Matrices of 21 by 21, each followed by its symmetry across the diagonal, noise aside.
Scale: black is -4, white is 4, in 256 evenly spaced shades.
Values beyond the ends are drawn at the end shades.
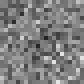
symmetric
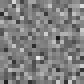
antisymmetric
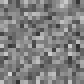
neither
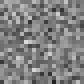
neither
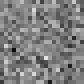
neither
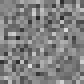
symmetric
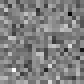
antisymmetric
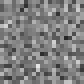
antisymmetric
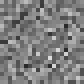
symmetric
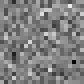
neither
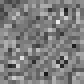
symmetric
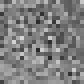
antisymmetric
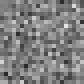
antisymmetric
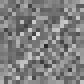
symmetric
